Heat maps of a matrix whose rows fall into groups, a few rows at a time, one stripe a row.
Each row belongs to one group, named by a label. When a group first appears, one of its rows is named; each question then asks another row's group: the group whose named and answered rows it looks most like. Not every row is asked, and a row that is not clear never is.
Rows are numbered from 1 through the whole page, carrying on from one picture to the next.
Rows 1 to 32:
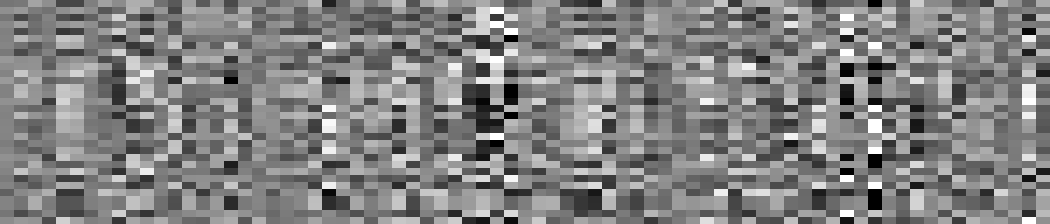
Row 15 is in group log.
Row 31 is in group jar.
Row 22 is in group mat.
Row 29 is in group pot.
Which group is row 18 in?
mat
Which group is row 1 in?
pot
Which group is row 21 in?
mat
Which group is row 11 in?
log
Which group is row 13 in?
log
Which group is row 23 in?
log
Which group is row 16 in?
mat
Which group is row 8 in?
jar
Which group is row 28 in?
pot
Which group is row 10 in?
log
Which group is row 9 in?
pot
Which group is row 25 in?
log
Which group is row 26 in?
jar
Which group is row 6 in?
log
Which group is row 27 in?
mat
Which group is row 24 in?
pot
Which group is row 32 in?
log
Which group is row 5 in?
jar
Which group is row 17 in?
log
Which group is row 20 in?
pot
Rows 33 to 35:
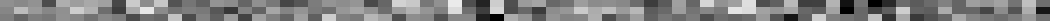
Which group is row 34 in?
log
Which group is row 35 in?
mat
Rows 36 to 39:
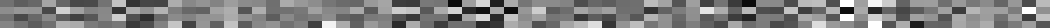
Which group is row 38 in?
jar
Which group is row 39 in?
mat
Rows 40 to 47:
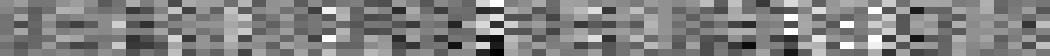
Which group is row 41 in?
mat
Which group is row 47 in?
mat
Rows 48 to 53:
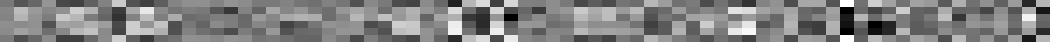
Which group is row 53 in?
jar
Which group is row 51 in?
log
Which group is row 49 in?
log
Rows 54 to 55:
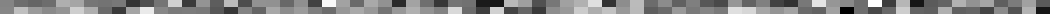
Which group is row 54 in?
mat
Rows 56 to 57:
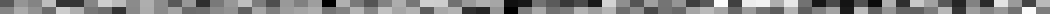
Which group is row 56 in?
pot
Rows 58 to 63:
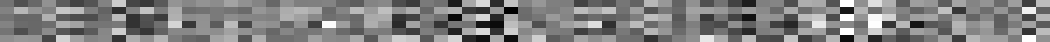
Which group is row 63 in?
log
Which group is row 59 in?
log
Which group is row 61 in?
mat
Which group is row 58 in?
jar
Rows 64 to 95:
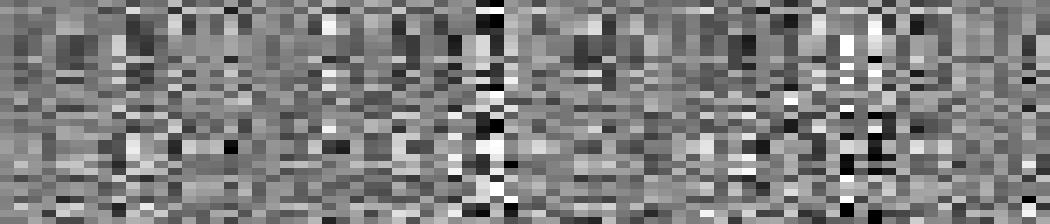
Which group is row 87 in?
log
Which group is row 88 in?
log
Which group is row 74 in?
mat
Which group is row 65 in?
pot
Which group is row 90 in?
pot
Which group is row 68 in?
mat
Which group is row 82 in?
mat
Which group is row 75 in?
jar
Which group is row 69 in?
jar
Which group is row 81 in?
mat
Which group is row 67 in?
mat
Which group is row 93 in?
log
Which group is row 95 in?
pot
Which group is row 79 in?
jar
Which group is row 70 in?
jar
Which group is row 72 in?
pot
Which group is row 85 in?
pot
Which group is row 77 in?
pot
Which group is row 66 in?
mat
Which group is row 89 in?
jar
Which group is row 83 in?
log
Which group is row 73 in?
jar
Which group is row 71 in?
jar
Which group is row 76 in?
mat
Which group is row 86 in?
log
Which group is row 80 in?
log
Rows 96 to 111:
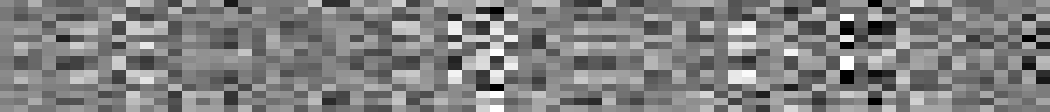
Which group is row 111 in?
pot
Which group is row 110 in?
pot
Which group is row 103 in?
pot
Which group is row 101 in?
jar
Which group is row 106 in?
log
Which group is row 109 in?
pot
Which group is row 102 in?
log
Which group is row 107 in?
log
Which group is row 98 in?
jar
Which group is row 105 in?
jar
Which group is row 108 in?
mat
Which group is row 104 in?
jar
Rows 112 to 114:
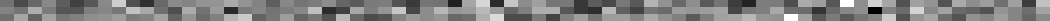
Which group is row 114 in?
pot
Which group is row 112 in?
jar
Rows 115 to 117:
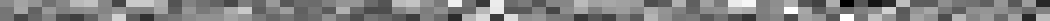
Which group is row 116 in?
pot
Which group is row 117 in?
jar
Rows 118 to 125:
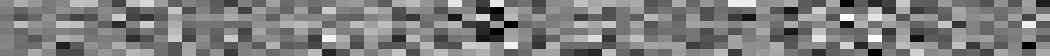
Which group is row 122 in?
mat
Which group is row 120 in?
jar
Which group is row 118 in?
log
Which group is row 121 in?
log
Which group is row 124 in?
jar
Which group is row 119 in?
mat
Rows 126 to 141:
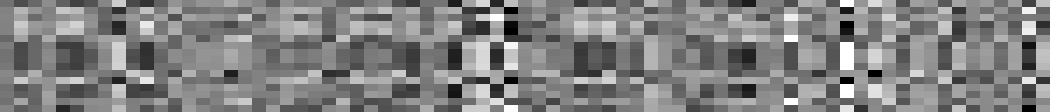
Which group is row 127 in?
log
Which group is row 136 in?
pot
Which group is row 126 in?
jar
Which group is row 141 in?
jar
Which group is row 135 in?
jar
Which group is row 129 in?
log
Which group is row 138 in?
jar
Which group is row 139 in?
jar
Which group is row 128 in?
pot
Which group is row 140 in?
pot
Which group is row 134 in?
jar
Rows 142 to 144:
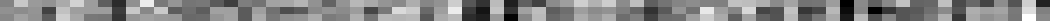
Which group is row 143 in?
log
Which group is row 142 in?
log
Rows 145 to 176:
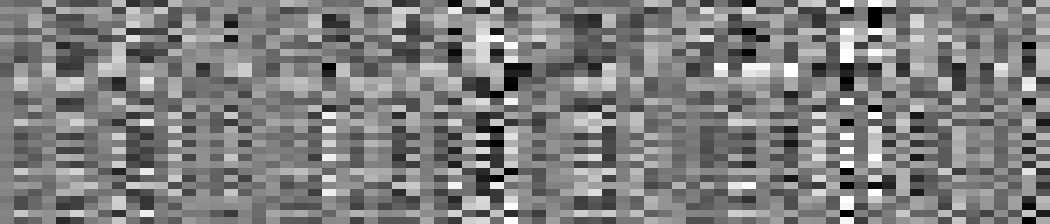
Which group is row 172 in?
mat
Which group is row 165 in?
mat
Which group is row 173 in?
jar
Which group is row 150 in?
pot
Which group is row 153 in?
jar
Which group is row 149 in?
jar
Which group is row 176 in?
jar
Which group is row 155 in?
pot
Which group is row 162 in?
log
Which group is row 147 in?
pot
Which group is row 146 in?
log
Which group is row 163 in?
mat
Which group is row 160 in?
pot
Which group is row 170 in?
mat
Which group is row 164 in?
jar
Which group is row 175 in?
log
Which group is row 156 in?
log
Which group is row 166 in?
jar
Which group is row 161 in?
mat
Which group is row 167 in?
mat
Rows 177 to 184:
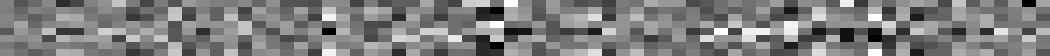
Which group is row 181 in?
pot
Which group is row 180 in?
pot
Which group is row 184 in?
mat
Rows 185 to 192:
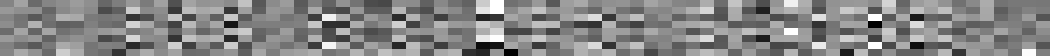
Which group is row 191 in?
mat
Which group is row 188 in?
pot
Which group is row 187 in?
mat
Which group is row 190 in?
pot
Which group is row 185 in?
pot
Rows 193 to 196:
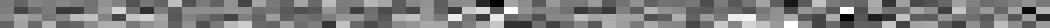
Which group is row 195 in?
log
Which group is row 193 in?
mat
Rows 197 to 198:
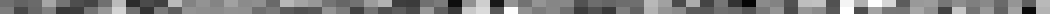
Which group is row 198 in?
jar
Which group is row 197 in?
jar
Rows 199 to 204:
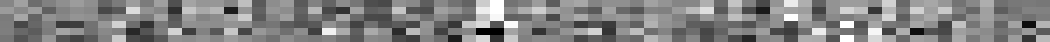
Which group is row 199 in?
pot
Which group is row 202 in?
jar
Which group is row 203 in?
mat
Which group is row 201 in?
pot
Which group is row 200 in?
pot
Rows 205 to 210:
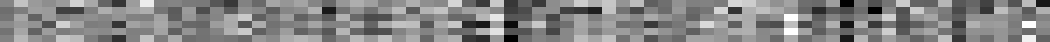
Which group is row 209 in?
pot
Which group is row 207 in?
pot
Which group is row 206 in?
pot
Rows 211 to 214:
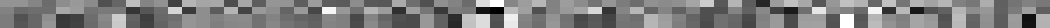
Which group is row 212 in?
mat
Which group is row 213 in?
jar
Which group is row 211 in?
pot
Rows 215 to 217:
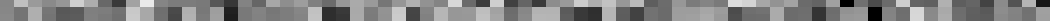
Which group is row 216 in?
pot
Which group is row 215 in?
log
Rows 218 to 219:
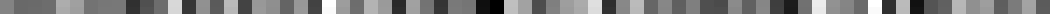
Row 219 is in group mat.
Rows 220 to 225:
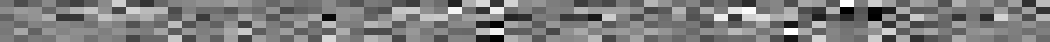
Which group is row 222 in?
pot
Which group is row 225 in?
mat
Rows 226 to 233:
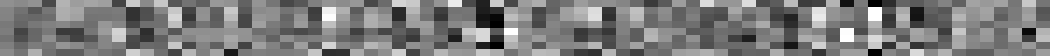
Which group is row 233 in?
pot
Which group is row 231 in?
jar
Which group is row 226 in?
log
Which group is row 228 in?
mat
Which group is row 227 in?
mat
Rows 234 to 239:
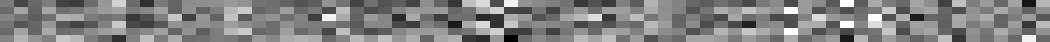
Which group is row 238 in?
pot
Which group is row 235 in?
pot
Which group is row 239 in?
log
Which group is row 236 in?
mat
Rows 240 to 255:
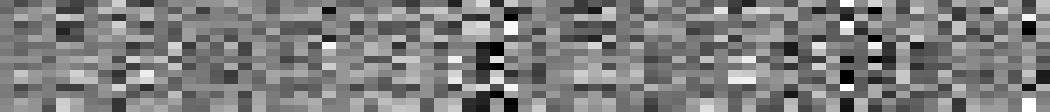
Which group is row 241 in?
pot
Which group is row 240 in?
jar
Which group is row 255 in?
log
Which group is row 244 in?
jar
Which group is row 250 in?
log
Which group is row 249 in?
mat
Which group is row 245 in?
pot
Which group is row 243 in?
jar
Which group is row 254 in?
log
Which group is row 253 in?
mat
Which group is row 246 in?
mat
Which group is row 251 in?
log
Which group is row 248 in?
log
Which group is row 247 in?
mat
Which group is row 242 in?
log
